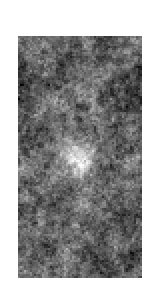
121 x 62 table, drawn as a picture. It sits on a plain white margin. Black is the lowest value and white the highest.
Bumps: one, in the centre. Odd rows or columns: none. Average level on the scale: 40%. Ninth with the highest average: centre. Grain: blotchy. Slope: none.
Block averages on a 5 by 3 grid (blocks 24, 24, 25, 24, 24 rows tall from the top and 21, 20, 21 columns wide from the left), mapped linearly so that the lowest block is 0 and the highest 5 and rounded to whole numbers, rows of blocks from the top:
111
120
251
121
110
